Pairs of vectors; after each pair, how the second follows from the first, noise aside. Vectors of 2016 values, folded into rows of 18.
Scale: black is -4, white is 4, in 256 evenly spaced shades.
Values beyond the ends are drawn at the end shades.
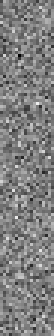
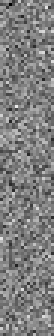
shuffled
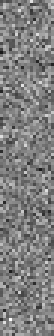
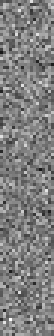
copied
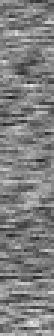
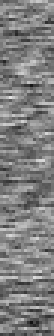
negated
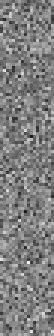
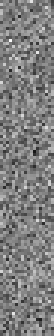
shuffled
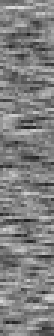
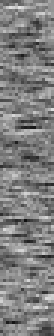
copied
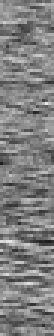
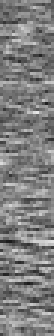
negated
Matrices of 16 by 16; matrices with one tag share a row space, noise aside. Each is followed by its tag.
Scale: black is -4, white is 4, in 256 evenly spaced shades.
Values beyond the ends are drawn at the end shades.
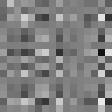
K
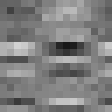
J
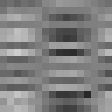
J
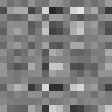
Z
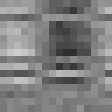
J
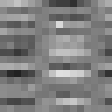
J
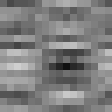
J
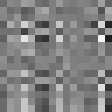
K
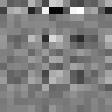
Z
